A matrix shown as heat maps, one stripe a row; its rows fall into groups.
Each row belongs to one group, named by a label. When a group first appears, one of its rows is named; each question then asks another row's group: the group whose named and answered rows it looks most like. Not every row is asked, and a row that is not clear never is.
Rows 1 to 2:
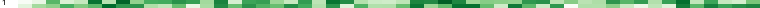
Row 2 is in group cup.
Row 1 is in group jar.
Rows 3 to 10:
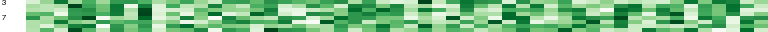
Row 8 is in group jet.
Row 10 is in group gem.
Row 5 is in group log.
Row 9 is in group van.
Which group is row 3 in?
cup
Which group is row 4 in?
log
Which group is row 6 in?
log
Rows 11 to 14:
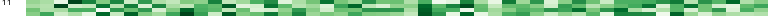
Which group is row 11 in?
log
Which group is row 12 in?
jar
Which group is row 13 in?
van
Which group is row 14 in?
jar
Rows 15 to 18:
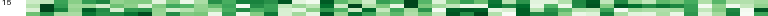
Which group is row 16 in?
jet
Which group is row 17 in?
cup
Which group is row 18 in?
cup
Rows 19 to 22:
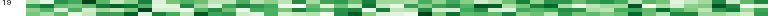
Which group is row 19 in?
van
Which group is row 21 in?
log
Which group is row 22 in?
jar
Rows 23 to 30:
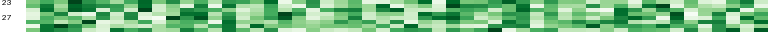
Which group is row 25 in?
log
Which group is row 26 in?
jar
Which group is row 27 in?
jar
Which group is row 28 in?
van
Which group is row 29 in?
jet
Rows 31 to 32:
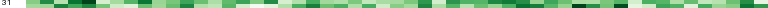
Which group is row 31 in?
gem
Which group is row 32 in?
van
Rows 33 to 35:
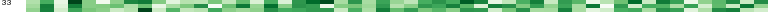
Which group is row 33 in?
log
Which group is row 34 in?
gem
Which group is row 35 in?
log
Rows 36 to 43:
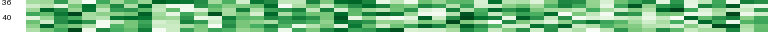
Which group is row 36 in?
jar
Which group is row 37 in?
log
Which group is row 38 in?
jet
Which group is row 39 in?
log
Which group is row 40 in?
cup
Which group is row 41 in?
van
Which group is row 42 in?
cup
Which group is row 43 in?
log
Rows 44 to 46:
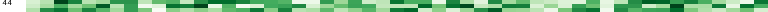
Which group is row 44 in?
jet
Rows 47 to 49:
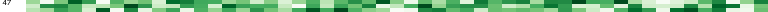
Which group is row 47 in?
van
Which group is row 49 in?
jar
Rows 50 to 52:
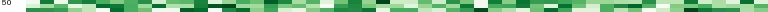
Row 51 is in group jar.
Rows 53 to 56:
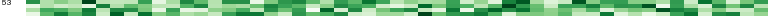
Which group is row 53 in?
van
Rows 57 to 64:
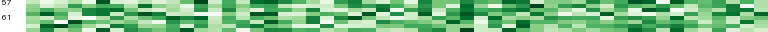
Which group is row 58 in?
log
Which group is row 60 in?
cup
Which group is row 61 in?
jar
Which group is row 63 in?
jet
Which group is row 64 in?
jar
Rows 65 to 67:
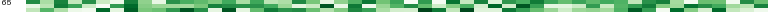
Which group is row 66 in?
jet
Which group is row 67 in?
jar
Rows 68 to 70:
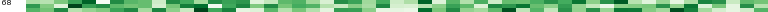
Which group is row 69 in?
gem
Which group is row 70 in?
jar
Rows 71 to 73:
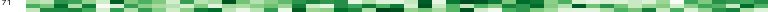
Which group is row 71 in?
cup
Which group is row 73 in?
log
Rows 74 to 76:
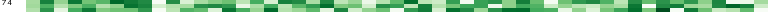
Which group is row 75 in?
log
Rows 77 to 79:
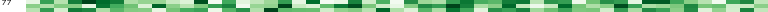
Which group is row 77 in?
gem
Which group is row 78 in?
jar
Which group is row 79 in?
gem
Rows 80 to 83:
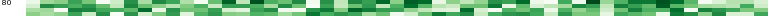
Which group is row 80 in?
jet
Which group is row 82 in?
log
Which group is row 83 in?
jar
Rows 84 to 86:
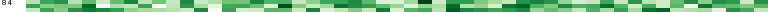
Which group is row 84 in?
cup
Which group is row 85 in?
van
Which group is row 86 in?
gem
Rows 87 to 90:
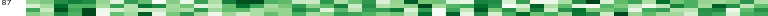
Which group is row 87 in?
jet
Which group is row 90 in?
van
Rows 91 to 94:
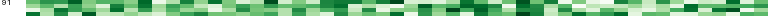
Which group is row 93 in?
cup
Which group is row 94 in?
van
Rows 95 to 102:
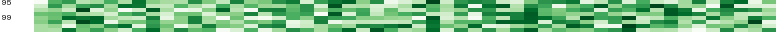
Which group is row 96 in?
jet
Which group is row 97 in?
log
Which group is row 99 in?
van
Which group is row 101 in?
log
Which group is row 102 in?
van
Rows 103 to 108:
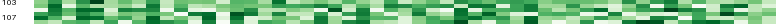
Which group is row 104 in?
log
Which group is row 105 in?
jet
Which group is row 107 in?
gem
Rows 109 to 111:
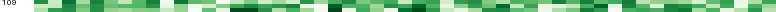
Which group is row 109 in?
van
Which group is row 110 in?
jet
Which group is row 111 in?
jet
